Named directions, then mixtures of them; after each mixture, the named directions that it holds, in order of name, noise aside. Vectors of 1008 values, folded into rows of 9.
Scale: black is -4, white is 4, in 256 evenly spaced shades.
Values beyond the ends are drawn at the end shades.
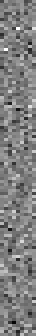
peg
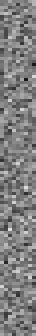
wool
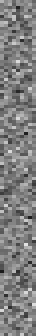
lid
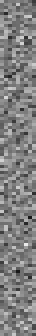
lid, wool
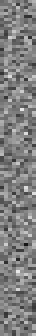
lid, wool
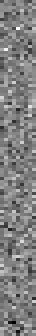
peg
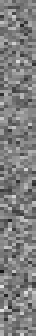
lid, wool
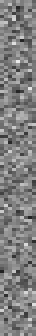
lid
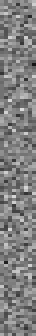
wool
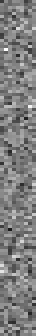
lid, peg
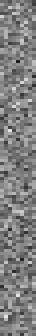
lid, wool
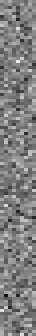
lid, peg, wool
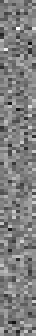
peg
